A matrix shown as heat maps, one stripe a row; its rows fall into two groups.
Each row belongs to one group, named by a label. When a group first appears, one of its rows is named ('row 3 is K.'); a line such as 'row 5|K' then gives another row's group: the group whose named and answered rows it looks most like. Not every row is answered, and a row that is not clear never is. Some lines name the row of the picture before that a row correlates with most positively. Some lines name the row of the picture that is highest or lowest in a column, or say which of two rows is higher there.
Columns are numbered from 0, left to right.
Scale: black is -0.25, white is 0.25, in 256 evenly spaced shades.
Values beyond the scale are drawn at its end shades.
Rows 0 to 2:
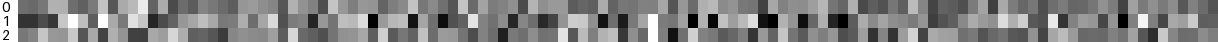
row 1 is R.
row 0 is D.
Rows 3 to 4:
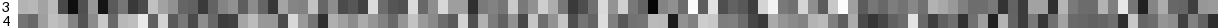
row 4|D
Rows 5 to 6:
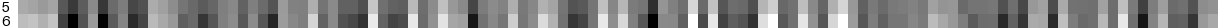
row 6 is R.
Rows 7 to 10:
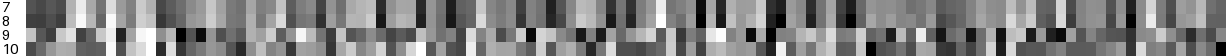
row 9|D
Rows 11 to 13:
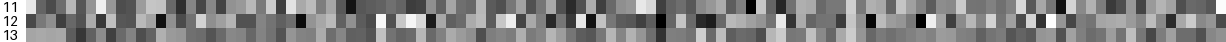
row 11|D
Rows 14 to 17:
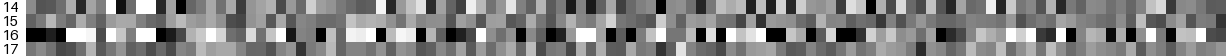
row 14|D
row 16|R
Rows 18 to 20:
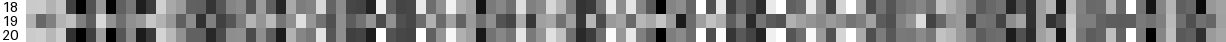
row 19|D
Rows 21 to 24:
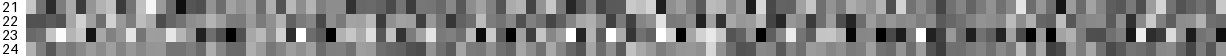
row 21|D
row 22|R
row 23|D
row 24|D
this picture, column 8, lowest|23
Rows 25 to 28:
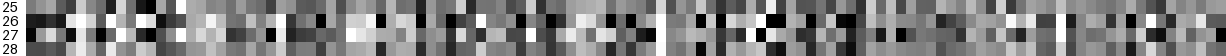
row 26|R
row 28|R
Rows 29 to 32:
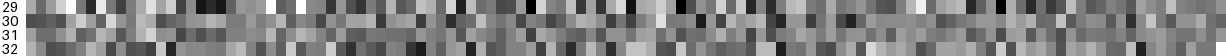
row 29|D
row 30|R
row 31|D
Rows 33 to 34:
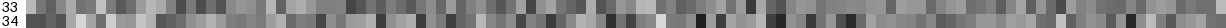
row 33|D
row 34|R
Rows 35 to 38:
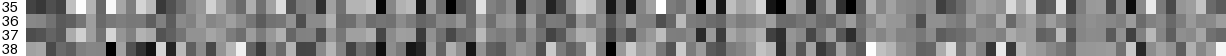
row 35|R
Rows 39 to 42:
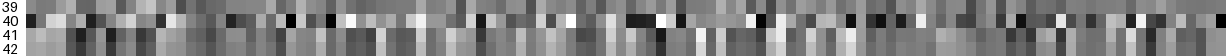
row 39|D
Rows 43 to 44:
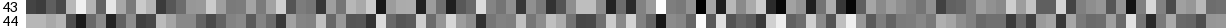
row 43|R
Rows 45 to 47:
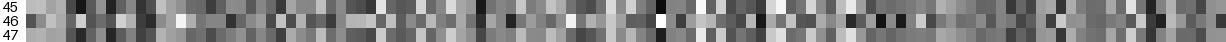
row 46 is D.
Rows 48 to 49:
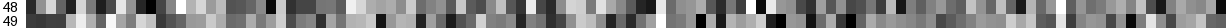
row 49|R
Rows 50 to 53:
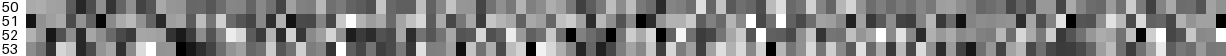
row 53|D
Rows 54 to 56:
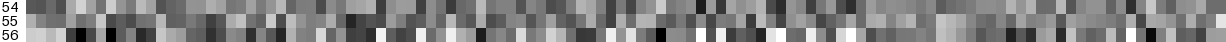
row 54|R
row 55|D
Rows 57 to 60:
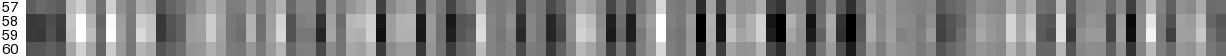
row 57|R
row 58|R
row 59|R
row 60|R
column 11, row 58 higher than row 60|Yes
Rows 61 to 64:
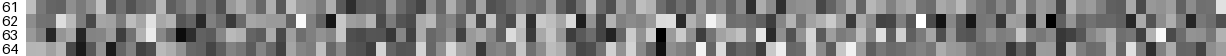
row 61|D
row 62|D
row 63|D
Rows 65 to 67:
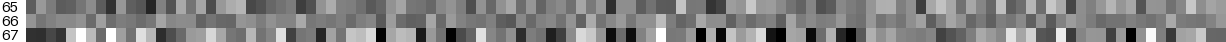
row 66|D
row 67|R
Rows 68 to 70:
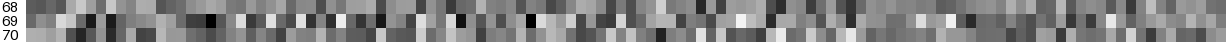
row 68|R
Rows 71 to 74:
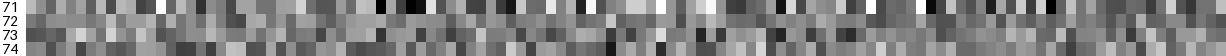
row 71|D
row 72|D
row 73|R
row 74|D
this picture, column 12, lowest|71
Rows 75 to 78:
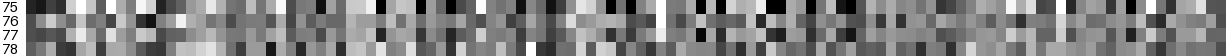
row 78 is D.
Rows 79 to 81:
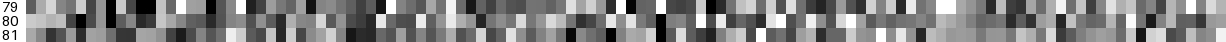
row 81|D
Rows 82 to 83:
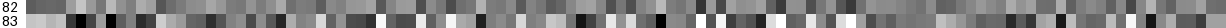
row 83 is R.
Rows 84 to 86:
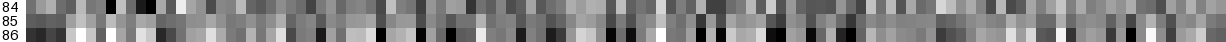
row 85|R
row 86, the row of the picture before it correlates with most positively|82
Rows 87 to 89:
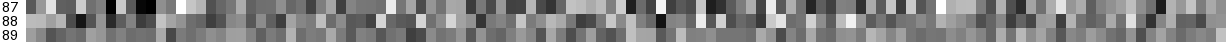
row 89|D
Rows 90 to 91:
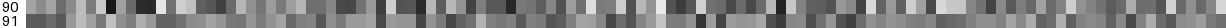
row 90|D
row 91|R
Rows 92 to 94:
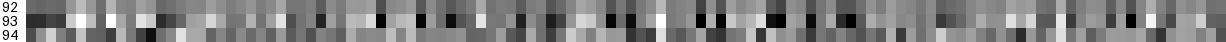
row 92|R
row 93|R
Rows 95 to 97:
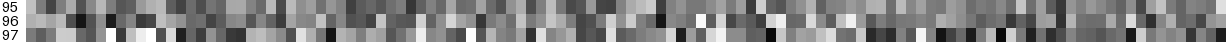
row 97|D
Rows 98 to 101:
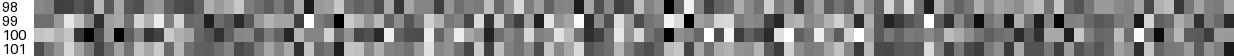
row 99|D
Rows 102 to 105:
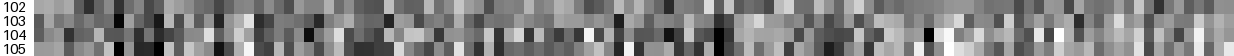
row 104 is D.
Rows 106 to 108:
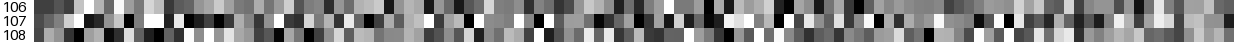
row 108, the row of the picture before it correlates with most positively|104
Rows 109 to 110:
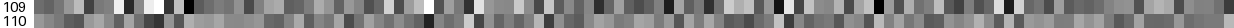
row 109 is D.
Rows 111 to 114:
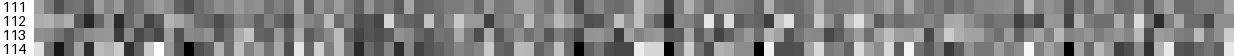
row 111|D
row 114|D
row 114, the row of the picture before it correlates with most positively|109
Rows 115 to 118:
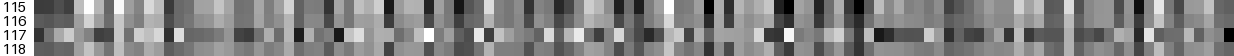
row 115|R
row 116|R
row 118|R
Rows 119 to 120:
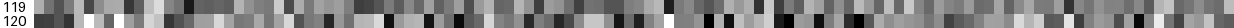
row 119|D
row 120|R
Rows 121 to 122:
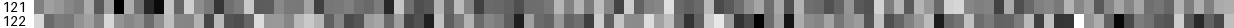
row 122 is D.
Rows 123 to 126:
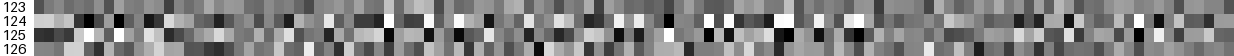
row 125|R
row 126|D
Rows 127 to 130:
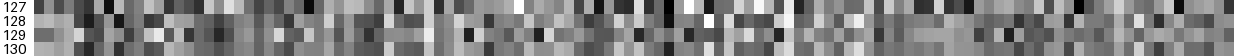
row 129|D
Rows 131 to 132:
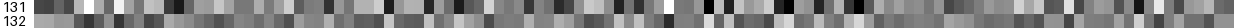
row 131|R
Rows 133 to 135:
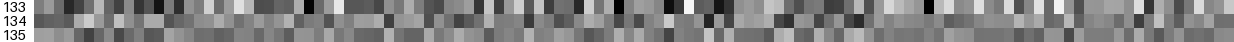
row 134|R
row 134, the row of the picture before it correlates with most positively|131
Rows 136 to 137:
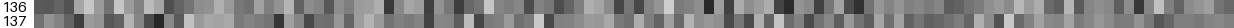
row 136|R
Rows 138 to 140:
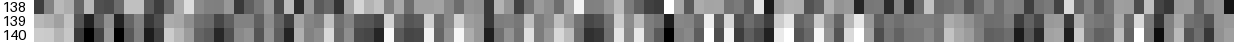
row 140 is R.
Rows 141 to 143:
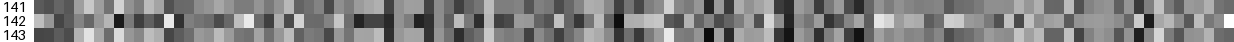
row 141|R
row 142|D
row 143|R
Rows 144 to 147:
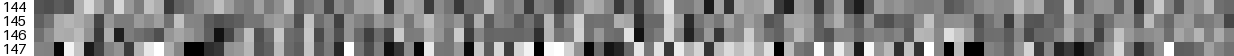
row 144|R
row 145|D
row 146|D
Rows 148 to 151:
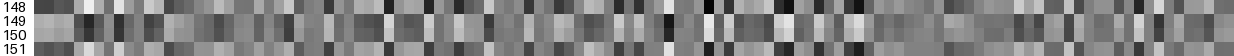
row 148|R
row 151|R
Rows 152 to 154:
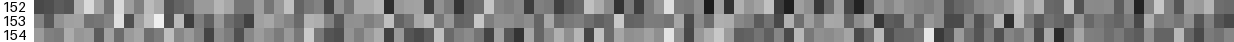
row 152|R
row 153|D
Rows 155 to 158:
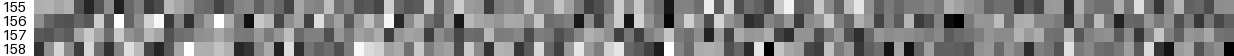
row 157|R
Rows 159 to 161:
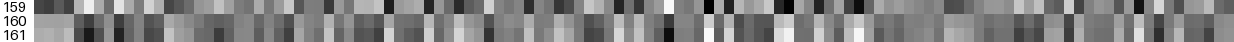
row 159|R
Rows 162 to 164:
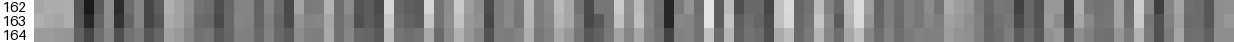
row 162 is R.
